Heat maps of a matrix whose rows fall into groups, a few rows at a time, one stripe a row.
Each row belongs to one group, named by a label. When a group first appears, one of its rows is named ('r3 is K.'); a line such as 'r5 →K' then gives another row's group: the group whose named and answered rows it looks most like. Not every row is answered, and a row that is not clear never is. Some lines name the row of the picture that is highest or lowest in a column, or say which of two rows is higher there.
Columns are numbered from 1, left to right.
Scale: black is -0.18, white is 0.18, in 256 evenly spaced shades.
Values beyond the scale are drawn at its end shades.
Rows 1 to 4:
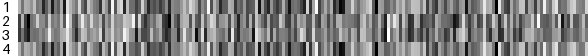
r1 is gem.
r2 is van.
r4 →gem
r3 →van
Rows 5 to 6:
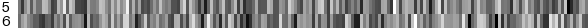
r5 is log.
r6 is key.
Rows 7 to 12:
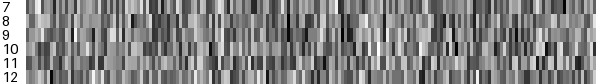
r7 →van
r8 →gem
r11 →log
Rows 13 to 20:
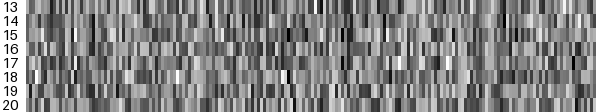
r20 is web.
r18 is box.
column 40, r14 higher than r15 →No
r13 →gem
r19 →log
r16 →log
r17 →key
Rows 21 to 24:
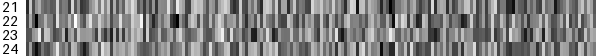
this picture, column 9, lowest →21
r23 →van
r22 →van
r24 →box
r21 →box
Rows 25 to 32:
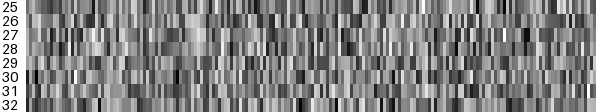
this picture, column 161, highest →25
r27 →gem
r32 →box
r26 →log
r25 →key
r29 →web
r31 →web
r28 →gem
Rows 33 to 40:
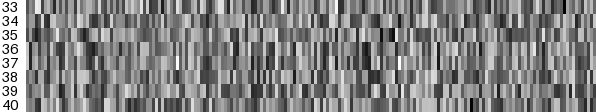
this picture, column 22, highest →33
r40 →web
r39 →log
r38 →web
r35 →box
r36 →log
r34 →web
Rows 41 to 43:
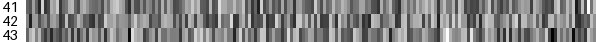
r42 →log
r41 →web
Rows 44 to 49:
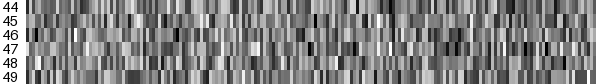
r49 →web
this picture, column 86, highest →48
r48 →van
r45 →key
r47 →gem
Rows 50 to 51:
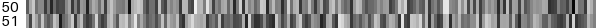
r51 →log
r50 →key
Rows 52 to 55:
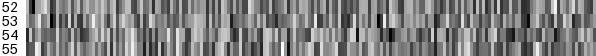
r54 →box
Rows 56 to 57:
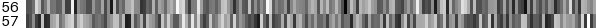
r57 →web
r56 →box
